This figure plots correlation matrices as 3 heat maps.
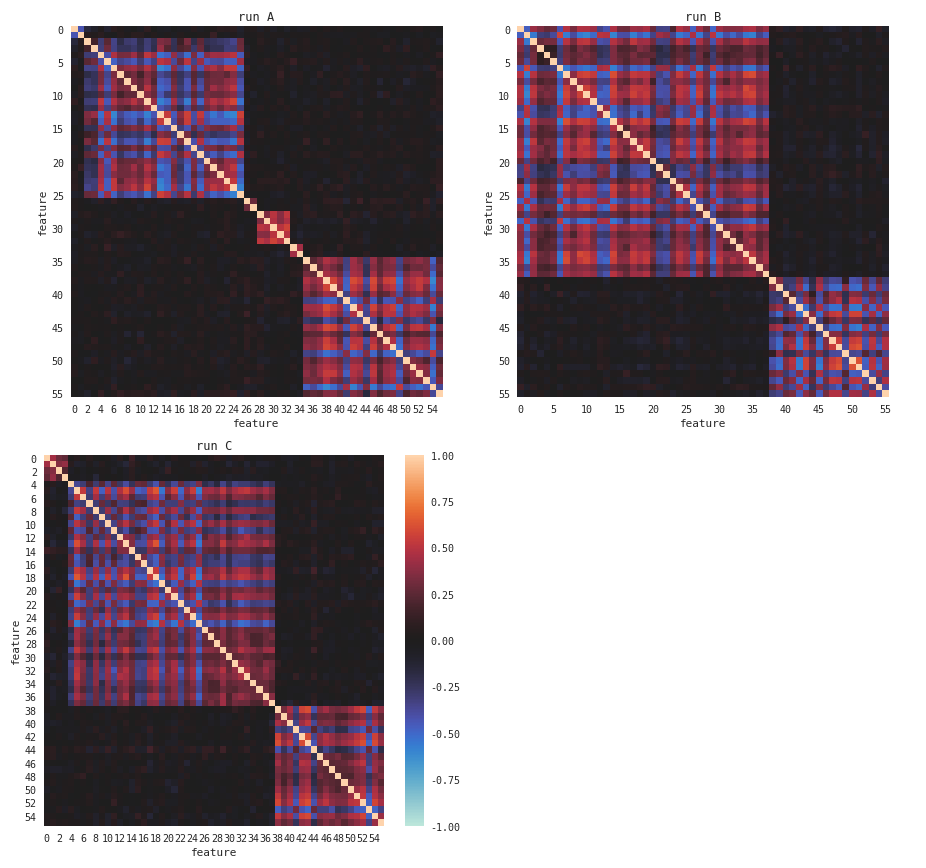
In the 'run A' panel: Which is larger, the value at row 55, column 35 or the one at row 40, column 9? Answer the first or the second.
the first
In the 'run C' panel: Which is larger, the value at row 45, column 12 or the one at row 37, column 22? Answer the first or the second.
the first
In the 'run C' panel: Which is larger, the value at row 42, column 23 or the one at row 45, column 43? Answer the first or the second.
the second
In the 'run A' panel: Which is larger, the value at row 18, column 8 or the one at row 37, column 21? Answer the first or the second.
the first
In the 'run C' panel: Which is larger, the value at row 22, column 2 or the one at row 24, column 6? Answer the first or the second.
the second
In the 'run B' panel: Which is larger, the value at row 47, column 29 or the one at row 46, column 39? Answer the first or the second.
the first
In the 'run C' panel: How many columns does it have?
56
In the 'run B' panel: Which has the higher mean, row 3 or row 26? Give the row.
3
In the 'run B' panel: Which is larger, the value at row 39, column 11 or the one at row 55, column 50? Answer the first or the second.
the second
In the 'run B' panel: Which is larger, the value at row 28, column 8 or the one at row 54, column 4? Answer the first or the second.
the first
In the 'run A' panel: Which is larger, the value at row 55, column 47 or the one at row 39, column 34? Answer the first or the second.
the first
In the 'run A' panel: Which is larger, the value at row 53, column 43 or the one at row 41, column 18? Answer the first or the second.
the first
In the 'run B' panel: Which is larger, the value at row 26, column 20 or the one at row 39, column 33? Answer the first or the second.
the second
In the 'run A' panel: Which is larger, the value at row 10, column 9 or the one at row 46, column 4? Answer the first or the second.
the first
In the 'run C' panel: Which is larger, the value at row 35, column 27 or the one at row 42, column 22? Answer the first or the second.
the first
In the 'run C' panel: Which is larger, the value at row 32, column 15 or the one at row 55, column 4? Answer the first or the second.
the second
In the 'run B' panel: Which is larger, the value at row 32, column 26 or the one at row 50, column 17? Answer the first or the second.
the second
